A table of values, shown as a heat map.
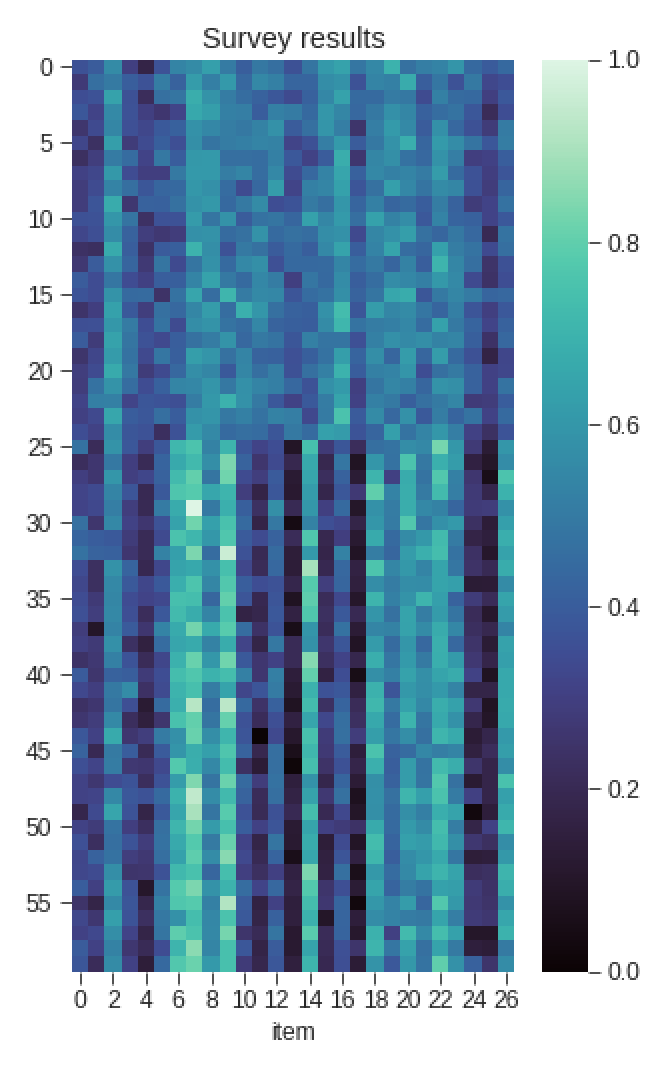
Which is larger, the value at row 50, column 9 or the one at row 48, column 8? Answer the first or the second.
the first
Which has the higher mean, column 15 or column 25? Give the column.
15
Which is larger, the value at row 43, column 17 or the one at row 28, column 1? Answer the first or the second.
the second
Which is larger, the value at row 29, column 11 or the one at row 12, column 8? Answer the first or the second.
the second
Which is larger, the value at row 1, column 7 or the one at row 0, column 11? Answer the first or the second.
the first
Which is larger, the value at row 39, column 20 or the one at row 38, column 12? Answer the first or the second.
the first
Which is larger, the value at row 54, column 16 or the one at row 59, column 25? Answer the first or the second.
the first
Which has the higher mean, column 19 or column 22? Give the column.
22
